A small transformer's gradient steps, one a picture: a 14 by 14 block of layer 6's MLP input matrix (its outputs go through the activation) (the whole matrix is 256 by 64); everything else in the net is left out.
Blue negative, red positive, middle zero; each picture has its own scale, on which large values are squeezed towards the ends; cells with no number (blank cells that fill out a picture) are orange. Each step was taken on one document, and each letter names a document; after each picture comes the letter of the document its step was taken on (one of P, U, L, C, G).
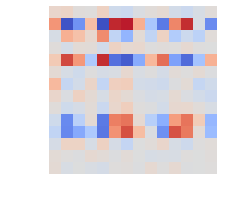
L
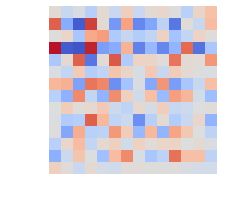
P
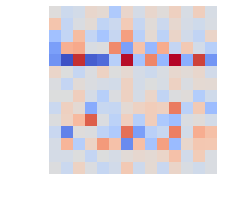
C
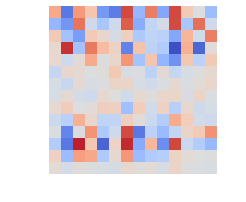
C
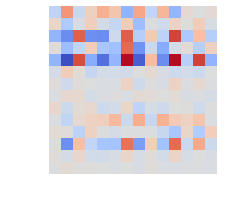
C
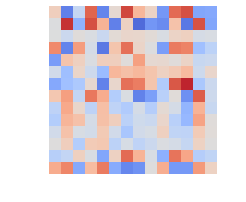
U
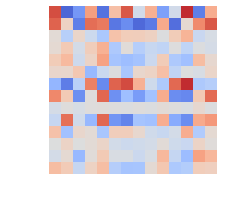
U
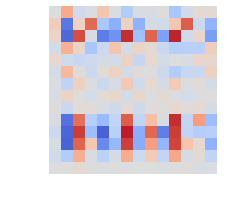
C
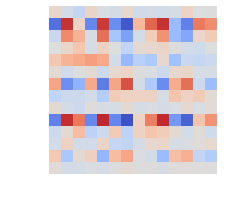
L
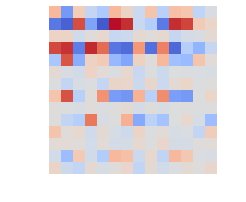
P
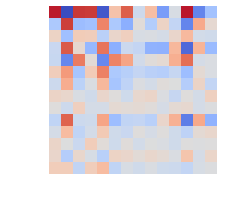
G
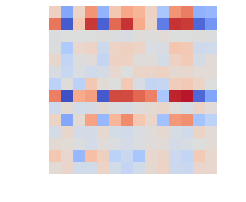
U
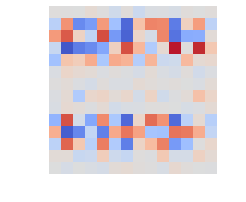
L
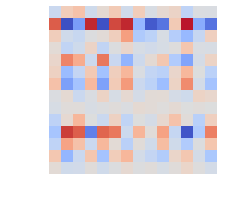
L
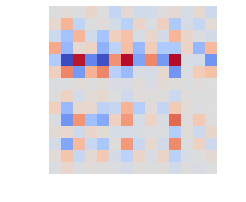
C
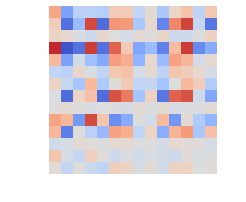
P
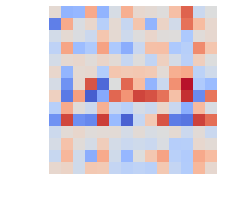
U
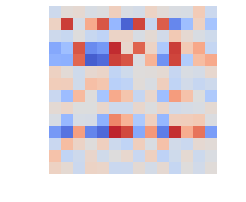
P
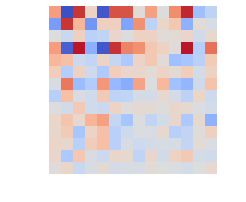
G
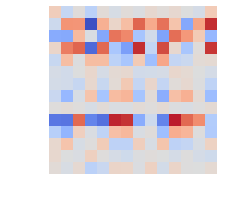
P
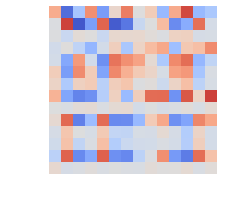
U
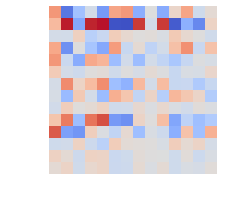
P
